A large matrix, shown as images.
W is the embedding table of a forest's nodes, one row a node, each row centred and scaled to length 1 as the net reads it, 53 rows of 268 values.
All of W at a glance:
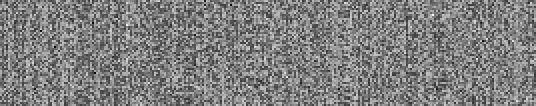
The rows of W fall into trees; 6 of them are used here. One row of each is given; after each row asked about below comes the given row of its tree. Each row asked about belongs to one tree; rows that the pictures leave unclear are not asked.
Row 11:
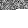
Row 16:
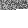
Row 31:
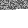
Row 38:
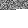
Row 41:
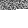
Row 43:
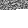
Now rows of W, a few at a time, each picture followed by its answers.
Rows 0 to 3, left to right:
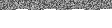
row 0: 11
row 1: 16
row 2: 31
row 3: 38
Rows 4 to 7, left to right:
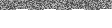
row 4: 31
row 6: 16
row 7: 41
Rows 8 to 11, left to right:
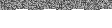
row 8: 41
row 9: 31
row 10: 11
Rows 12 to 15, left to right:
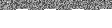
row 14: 38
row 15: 11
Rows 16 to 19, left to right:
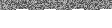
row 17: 43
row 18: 16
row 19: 11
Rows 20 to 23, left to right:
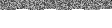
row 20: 41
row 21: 16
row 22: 41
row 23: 31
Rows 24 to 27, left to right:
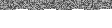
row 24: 31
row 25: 16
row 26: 11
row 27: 31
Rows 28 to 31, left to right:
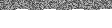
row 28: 11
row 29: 41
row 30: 43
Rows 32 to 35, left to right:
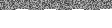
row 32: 11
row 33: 16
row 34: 41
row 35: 38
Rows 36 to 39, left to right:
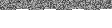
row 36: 43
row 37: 43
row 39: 16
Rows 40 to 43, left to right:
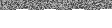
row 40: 16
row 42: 16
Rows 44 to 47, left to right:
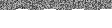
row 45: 41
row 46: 38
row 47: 16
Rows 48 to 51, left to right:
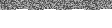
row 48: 41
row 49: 41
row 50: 31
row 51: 41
